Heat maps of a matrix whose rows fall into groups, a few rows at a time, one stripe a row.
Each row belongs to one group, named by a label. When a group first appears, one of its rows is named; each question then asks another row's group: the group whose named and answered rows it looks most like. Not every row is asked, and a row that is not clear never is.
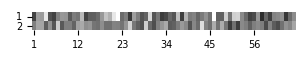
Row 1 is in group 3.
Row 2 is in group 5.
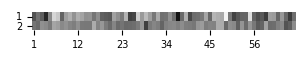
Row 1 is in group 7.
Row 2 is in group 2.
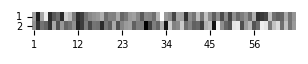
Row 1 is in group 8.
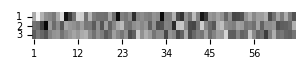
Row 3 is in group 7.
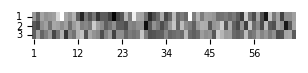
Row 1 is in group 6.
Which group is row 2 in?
2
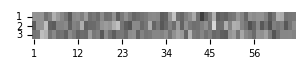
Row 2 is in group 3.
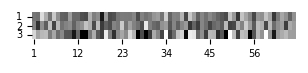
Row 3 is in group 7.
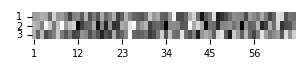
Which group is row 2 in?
6
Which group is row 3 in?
5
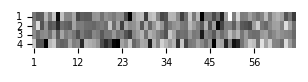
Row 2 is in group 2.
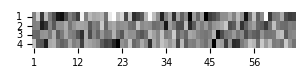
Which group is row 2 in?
7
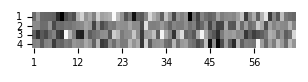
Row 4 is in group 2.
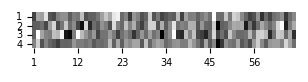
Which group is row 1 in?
3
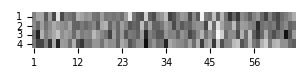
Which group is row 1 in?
5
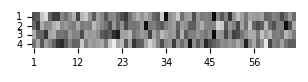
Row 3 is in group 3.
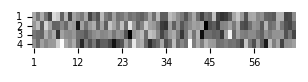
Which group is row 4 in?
6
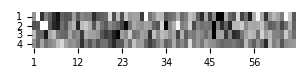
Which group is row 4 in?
6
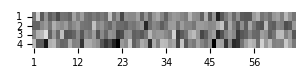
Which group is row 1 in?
2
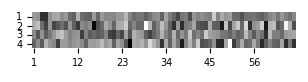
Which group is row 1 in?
7
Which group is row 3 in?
6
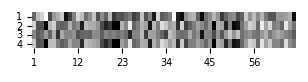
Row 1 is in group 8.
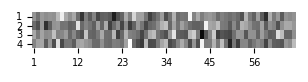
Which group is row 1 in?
6
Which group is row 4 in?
5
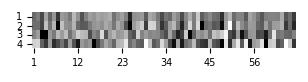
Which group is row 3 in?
7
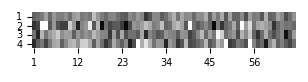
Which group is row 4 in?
7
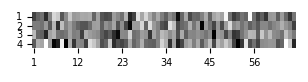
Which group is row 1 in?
7
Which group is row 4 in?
8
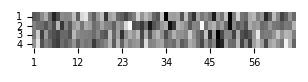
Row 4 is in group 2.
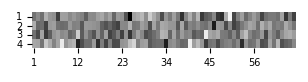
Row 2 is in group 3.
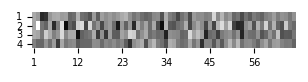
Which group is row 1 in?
7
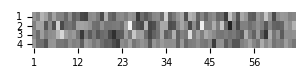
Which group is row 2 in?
5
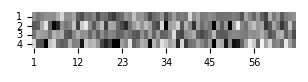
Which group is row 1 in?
6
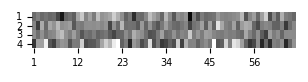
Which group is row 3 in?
6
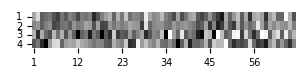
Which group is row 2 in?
2
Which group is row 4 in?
7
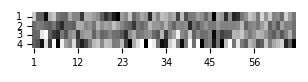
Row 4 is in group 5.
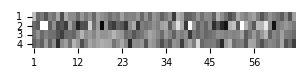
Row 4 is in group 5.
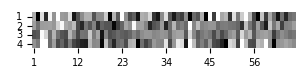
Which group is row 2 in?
6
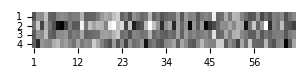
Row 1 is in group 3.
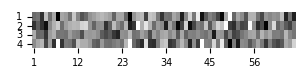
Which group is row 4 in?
5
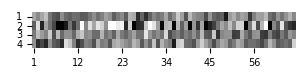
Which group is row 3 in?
5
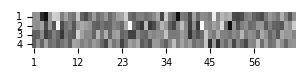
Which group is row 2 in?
5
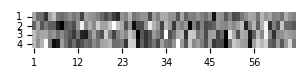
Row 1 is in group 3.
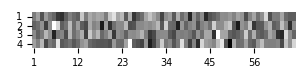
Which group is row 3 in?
8
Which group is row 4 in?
5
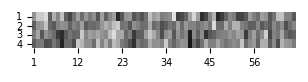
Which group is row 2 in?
3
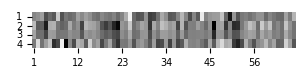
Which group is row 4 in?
8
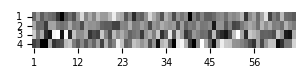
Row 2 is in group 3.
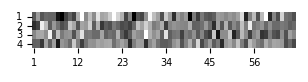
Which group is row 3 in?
5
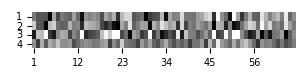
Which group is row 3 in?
3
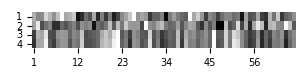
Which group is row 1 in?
6
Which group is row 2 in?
2
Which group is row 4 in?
3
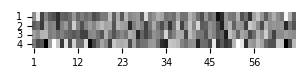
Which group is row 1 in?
2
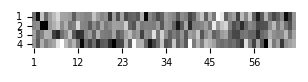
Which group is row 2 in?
7
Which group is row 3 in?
8
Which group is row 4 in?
6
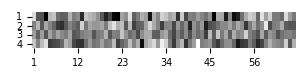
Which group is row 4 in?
8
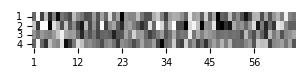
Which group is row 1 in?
2
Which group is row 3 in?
6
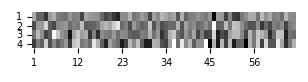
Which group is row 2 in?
3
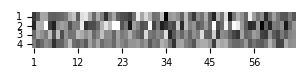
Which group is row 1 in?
7
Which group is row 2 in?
3
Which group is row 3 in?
5
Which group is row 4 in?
8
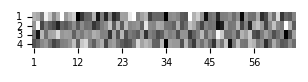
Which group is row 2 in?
2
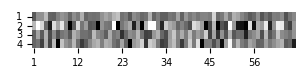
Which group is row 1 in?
3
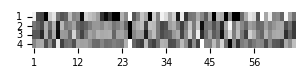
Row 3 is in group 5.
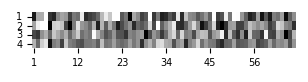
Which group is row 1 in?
3
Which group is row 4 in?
8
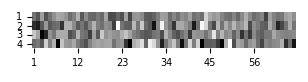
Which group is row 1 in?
6
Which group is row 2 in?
8
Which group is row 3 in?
7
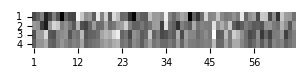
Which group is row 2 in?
7
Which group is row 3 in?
3
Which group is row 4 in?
3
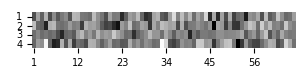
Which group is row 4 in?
8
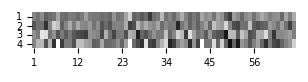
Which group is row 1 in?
5
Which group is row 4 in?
5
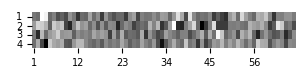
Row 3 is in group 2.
